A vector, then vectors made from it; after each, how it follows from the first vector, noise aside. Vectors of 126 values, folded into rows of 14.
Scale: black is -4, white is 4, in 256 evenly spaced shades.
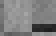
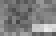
negated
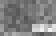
negated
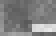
negated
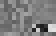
sign-scrambled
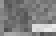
negated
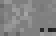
partly zeroed
